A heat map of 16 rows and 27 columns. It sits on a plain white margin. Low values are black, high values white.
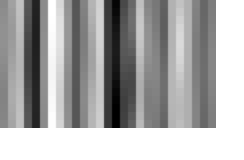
The values follow a bell shape. The grain runs up and down. Stripes running up and down repeat 5 times from left to right. No overall slope runs across the table.
